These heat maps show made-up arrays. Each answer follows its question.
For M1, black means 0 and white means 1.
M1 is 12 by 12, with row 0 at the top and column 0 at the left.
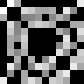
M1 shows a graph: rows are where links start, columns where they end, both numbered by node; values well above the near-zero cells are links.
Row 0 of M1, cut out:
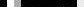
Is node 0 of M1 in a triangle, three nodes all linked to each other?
no
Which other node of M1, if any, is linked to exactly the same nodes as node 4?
node 7
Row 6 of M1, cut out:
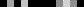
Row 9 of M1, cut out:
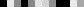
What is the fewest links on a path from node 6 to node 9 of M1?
1
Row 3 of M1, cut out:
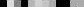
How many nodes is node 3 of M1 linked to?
8
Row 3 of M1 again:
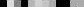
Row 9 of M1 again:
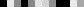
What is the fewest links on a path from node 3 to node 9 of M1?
2
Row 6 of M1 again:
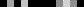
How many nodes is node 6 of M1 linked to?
5
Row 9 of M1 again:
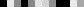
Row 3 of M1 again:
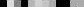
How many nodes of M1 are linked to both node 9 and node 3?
8
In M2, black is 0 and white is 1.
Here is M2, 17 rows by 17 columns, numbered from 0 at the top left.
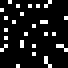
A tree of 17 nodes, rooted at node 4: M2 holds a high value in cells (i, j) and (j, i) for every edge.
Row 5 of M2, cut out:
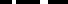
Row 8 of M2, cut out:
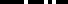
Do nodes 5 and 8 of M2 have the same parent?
yes
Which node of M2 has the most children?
11
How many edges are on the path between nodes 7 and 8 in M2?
3
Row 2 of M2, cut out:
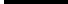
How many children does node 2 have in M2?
0
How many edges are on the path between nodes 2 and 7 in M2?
6
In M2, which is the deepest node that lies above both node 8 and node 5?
11
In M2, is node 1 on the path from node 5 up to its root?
yes
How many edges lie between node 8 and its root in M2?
3
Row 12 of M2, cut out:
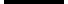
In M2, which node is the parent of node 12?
16
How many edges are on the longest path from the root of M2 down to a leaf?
4
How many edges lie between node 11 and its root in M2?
2
